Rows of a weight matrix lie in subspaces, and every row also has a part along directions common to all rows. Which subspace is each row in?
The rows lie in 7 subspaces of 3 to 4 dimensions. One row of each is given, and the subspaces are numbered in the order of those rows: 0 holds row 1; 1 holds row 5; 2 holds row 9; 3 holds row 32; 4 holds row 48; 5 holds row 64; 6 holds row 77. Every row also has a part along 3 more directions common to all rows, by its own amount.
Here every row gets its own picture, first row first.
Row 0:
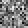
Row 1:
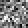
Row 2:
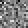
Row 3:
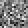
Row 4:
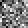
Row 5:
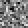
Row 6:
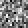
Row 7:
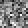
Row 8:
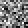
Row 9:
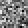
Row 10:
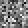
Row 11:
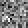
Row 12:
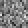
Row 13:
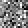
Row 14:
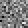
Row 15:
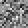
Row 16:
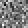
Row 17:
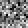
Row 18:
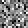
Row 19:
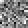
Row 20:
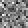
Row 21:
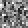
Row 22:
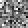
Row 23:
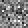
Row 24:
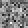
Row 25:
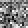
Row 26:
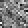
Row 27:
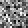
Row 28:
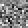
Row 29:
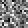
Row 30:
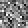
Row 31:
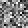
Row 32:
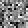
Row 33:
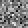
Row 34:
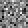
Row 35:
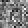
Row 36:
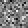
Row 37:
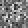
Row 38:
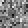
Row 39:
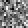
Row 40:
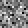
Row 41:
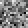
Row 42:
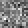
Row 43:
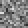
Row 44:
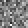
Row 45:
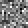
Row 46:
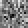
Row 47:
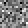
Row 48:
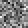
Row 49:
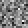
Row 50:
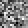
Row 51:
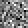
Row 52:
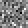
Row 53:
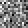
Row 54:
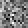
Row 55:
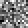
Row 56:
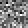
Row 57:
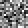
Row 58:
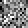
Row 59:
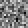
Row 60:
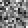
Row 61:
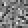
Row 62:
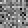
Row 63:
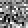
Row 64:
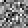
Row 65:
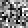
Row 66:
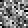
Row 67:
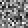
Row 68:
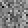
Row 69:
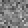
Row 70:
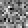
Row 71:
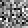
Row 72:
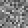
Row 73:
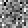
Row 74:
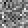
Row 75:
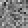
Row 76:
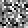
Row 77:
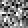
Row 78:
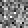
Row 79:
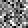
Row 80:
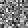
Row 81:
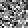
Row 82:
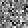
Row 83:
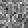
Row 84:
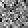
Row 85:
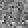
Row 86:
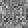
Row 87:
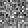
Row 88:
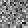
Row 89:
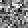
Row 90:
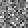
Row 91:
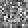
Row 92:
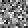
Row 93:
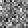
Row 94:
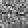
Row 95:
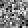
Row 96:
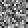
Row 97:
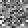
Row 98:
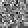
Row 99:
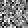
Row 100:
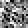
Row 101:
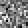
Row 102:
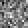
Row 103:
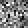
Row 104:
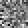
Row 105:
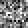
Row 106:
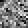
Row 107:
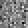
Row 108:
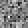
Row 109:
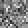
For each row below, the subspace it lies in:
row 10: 3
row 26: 4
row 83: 0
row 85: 3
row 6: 5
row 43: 1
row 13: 4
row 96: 6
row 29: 6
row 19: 4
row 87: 5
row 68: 6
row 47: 2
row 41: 3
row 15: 5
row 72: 5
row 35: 0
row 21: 6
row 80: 1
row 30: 4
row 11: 0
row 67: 5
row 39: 1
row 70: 5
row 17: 5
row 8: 0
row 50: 3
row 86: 5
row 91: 3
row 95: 0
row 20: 6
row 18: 1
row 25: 0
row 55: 3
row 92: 1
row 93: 5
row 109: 6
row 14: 2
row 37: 3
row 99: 6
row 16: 2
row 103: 6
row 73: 2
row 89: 6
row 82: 5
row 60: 4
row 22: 4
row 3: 3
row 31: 4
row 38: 5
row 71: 0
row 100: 0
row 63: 0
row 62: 1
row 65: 0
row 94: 6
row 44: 1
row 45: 2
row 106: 4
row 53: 4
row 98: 6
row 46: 5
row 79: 4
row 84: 6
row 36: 3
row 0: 1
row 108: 3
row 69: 1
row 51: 4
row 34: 2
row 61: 3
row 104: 2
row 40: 6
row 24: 0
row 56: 6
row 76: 3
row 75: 2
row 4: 6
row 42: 0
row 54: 0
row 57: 5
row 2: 4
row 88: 2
